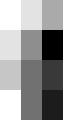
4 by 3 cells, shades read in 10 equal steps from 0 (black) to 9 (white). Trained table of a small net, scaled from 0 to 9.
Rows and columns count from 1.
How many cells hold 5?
1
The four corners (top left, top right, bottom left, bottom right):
9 6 9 1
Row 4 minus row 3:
2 0 -1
